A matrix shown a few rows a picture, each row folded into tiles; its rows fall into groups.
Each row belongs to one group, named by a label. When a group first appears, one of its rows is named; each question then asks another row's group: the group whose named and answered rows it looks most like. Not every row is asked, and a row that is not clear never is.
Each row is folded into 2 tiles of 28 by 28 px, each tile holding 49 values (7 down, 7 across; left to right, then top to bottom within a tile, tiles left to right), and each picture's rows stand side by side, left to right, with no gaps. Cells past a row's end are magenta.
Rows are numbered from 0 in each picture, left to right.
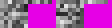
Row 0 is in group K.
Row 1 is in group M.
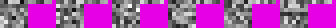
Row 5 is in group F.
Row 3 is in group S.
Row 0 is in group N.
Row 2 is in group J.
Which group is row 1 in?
K
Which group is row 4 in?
N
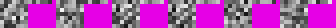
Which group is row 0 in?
S
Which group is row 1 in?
F
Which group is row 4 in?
M
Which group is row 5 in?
J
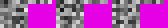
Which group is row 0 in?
J
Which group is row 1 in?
N
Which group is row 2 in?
K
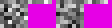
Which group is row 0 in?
J
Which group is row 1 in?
J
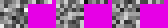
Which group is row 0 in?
J
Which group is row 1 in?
K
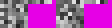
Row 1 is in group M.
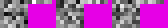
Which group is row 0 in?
F
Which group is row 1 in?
N
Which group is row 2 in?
M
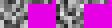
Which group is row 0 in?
S
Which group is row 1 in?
S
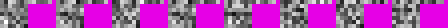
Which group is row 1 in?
F
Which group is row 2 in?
N
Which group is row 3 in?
F
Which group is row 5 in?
J
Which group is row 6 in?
N
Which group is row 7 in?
K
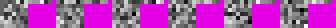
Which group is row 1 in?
N
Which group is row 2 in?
F
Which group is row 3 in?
M
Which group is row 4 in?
M
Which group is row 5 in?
M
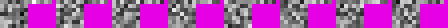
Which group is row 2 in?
K
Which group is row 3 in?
M
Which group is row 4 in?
S
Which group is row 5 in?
N
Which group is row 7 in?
N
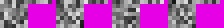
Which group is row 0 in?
S
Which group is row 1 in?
N
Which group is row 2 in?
J
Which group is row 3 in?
N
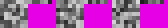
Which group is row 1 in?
S
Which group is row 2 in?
K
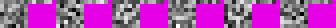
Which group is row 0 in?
J
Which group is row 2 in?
S
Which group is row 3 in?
K
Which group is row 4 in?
S
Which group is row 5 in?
M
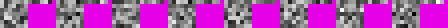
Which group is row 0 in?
S
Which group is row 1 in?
F
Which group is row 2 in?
S
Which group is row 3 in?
N
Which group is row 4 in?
S
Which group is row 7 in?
J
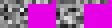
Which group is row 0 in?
M
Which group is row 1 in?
S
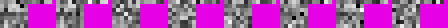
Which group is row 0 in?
F
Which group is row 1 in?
F
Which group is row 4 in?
N
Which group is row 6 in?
F
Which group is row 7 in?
K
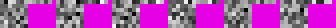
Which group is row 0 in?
N
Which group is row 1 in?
F
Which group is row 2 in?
J
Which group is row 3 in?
M
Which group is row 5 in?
F
